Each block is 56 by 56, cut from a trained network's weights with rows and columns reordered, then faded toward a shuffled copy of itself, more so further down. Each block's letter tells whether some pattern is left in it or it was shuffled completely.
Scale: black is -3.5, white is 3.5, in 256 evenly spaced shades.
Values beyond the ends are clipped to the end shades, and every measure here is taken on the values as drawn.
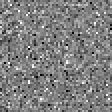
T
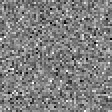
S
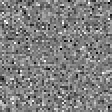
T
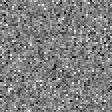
S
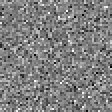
S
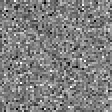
S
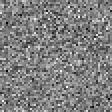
S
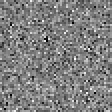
S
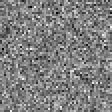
S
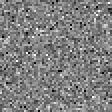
S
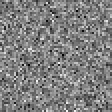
T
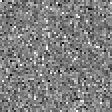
S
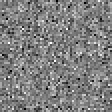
T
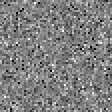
S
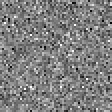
S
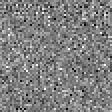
T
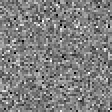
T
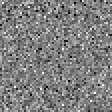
S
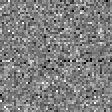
T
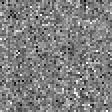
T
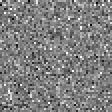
S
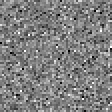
S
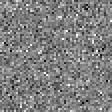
T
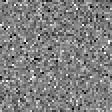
S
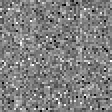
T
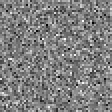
S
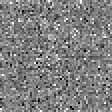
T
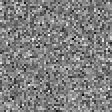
S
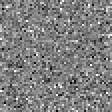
S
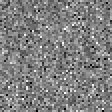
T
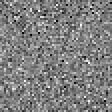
S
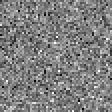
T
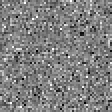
S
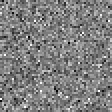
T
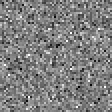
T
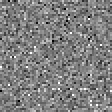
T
